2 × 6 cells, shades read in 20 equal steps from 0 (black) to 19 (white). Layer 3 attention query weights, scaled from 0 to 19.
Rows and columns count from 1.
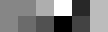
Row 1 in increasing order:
3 10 10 13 14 19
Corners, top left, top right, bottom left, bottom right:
10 14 10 14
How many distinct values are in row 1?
5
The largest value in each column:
10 10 13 19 5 14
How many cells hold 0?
1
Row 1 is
10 10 13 19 3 14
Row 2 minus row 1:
0 -2 -7 -19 2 0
